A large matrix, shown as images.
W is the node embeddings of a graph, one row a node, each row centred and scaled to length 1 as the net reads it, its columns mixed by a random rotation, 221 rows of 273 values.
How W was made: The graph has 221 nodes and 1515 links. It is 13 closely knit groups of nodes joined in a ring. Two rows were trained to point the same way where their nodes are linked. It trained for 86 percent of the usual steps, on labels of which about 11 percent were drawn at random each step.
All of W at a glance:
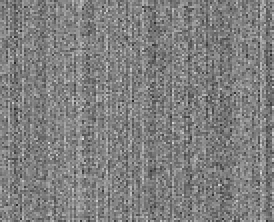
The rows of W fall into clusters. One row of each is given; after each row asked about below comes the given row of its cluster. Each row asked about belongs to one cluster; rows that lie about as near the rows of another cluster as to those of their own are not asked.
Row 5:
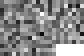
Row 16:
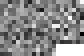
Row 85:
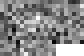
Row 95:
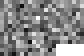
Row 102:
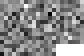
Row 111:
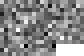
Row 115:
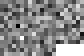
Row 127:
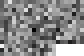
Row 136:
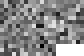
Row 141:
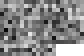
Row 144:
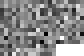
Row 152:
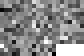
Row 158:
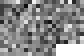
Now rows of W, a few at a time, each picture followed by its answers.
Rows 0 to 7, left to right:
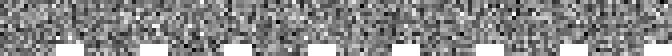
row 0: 141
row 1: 5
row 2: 102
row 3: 5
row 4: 158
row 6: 115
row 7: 115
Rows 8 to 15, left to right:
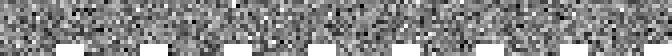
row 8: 95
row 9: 152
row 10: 5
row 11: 95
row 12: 158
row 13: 136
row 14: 115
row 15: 95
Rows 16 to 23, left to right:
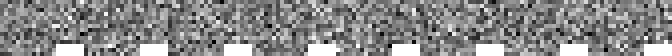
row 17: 141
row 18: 136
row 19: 115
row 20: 158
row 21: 85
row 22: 158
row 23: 141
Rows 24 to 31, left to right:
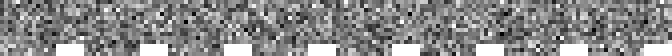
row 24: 158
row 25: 136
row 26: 5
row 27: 144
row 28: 127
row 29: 16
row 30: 141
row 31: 141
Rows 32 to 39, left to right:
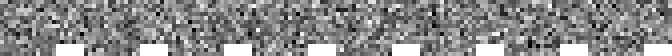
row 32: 16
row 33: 127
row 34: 95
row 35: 144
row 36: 152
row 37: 115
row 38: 111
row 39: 85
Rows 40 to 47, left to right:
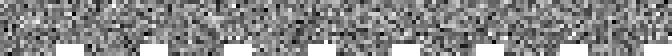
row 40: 85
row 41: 136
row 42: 5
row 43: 158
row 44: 16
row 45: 16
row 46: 16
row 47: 5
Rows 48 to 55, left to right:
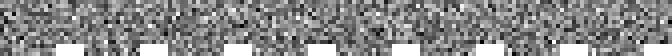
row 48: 144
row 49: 95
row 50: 115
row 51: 102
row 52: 5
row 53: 141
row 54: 102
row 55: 102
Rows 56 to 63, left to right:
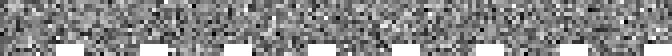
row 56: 141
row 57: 16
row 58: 158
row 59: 102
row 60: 136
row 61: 141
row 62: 102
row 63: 152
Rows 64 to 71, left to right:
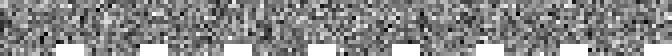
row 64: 144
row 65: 158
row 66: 144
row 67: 5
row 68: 102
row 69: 144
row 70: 144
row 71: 141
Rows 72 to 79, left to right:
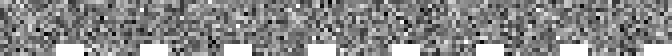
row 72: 85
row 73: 158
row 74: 136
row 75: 5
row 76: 102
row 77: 152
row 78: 5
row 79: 127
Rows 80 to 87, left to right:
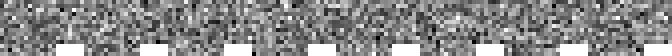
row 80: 127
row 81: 102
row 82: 158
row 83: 95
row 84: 144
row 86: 111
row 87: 136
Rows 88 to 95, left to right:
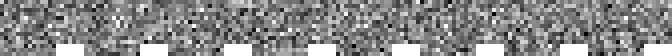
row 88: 111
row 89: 152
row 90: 95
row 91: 144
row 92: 102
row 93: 127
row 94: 95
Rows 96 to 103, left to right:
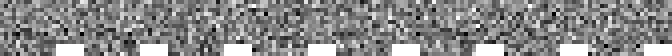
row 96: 16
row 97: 16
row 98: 5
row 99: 144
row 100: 16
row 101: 16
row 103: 102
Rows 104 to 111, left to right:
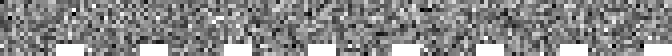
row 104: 127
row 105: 102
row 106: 5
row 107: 136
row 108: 115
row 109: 152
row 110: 144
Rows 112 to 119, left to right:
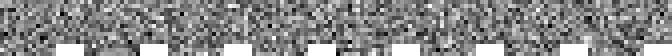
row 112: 158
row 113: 136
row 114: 144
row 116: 115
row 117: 141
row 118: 136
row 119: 127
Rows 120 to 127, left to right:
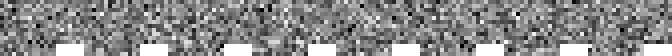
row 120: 136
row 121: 127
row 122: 95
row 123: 152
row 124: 85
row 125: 136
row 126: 144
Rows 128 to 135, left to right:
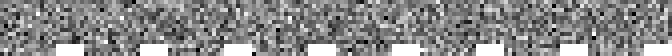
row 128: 102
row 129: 95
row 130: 141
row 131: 95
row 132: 136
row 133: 158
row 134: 111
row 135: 144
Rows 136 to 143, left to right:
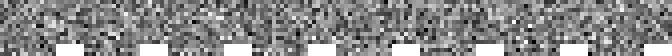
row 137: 5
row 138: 5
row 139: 5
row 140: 144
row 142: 95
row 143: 95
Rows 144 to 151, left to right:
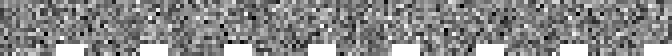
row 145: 127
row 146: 152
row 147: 136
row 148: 5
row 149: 95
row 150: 127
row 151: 144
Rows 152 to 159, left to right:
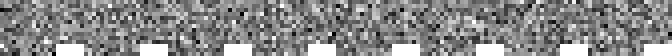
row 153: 102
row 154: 95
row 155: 115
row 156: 136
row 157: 85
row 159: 115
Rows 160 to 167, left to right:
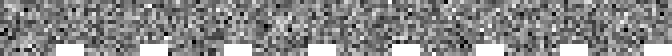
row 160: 141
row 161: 5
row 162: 127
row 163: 85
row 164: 127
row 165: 136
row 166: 102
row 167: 85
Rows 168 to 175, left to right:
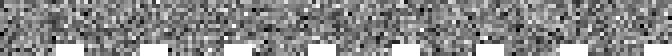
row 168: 141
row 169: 141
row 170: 141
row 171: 152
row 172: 144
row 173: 152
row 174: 85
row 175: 152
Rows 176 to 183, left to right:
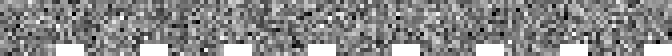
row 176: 85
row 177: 85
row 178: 5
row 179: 136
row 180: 102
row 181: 95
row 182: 158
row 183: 95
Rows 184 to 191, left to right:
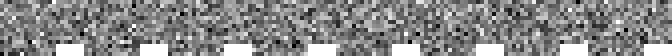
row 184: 95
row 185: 111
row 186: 115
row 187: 136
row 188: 16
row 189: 85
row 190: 115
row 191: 85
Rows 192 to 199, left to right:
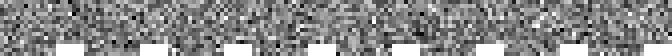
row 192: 85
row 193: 136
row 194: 102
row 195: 111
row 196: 95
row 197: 141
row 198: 16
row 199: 5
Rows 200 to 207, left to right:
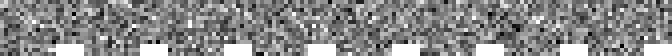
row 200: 85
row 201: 111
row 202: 141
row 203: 5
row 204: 136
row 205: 16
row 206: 85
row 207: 141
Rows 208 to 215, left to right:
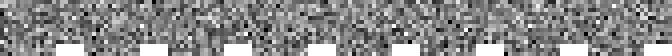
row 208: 144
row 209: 85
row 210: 115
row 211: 85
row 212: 16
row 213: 111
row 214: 95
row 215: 102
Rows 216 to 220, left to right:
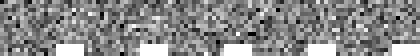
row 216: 127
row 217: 111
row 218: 16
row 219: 141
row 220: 127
